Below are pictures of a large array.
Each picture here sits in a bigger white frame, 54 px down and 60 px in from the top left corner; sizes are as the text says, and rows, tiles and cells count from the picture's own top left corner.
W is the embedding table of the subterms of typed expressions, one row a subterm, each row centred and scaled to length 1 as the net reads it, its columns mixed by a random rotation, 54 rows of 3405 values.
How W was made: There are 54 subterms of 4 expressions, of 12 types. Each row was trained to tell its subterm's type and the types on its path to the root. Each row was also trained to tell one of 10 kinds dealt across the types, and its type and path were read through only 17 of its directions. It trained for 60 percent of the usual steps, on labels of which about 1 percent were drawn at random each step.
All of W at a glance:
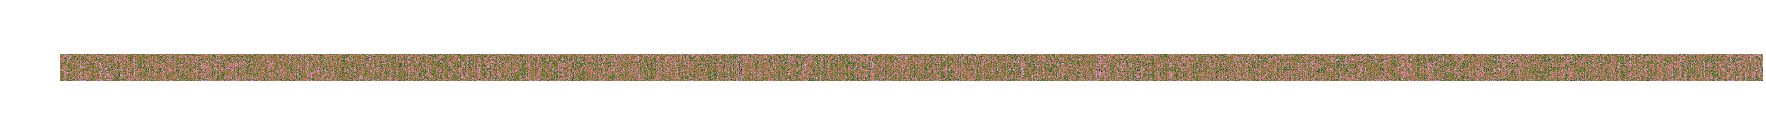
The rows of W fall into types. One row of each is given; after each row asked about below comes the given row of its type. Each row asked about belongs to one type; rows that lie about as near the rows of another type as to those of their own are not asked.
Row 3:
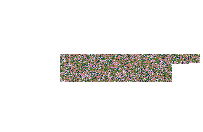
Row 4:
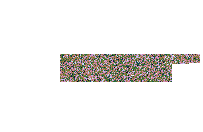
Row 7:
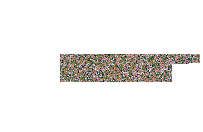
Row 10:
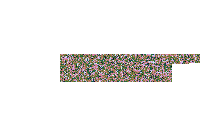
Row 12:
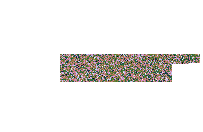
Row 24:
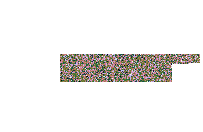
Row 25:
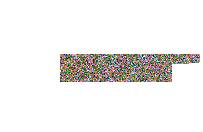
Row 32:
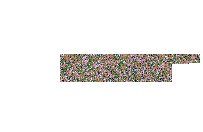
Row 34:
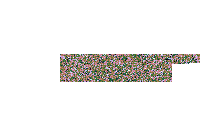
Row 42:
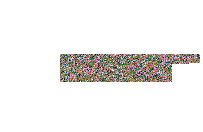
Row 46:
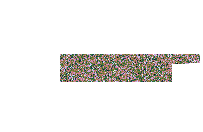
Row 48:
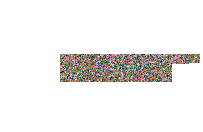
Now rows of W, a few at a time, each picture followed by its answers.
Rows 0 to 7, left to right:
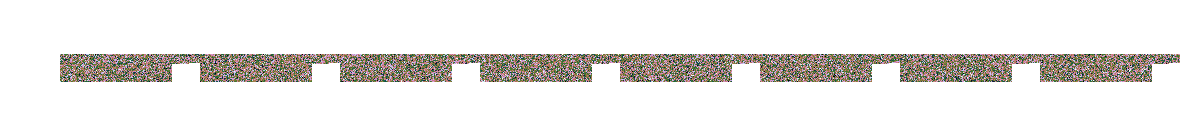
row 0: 42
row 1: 24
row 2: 25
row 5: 4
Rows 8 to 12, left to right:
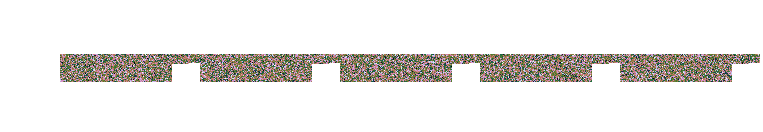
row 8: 7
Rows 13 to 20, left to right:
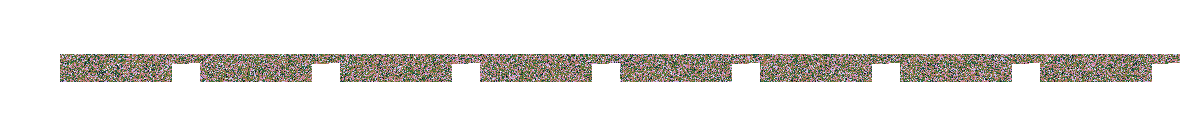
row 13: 7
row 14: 25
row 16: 7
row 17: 46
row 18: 25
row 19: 48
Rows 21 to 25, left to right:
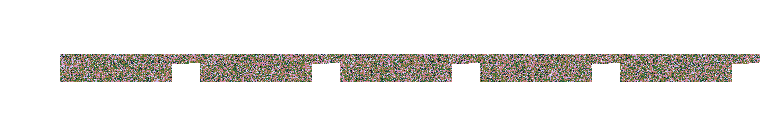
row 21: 3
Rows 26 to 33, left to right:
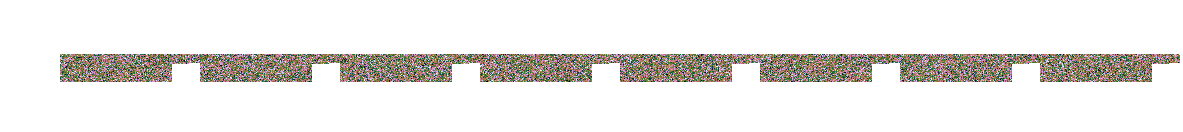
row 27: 25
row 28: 4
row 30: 10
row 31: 10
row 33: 24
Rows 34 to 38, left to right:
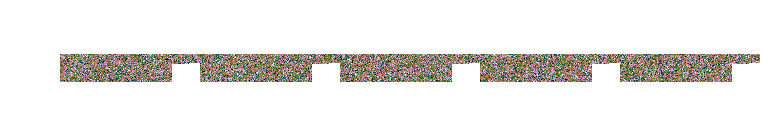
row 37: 34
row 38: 7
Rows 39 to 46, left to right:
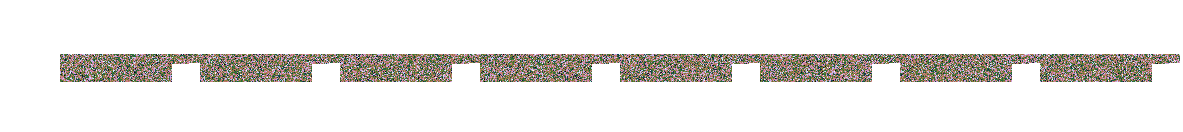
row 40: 4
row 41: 4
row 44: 34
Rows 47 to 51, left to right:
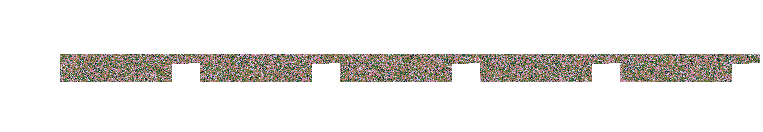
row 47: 48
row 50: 48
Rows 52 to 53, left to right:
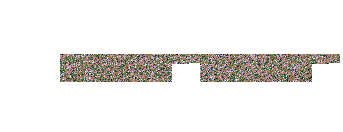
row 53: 42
